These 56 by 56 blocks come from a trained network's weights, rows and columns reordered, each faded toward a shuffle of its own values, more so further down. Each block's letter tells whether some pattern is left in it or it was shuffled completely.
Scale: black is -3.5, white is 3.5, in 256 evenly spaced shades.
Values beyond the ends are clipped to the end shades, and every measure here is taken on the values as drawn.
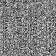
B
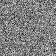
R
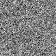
R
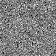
R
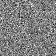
R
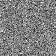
R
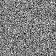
R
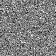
R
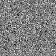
B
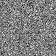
R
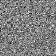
B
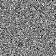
B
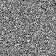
R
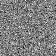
R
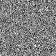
B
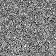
B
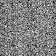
B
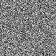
B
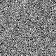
R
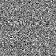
B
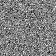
R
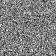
R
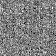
B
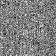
B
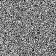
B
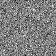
B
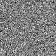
B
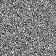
R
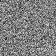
R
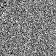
R
